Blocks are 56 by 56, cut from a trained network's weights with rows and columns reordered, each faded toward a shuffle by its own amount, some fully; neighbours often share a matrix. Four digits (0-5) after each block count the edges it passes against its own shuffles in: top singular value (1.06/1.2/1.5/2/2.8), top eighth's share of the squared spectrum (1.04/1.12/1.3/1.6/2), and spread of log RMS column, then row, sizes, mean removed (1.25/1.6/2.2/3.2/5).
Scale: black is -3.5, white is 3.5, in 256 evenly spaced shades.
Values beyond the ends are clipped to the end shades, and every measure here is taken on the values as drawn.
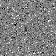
2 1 0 0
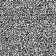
2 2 0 0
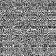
4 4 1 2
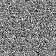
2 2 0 0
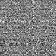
3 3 1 2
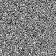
2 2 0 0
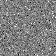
0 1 0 0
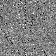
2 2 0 0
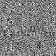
3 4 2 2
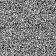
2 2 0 0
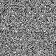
2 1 0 0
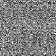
3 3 0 2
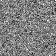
1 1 0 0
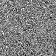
0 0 0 0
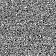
2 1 0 0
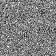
0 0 0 0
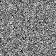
1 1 0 0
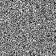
2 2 0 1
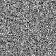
2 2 0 0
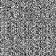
3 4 1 2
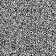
2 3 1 1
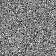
1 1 0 0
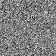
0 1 0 0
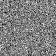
0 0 0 0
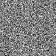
2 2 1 0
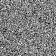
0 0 0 0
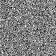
0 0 0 0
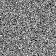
0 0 0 0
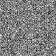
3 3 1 1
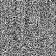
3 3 0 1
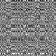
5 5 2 3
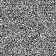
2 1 0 0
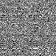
3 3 1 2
